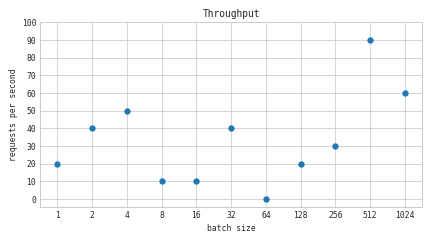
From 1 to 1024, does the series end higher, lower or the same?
higher
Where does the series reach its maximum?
512
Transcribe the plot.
Title: Throughput
x-axis: batch size, ticks 1 2 4 8 16 32 64 128 256 512 1024
y-axis: requests per second, ticks 0 10 20 30 40 50 60 70 80 90 100
Values:
20 40 50 10 10 40 0 20 30 90 60
